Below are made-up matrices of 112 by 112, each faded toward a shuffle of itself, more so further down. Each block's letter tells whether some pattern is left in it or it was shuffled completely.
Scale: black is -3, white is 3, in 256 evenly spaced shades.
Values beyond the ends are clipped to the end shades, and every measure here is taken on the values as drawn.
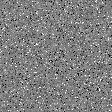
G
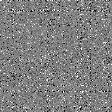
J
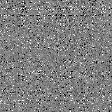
J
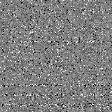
J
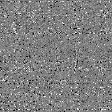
J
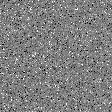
G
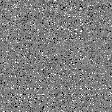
J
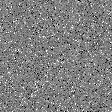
G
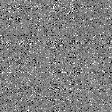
J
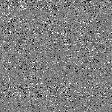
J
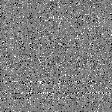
J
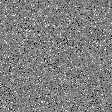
G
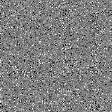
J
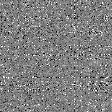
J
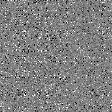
J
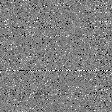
J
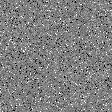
G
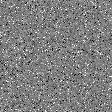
G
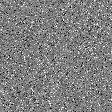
G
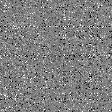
J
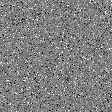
G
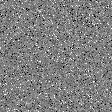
G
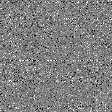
J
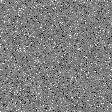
G
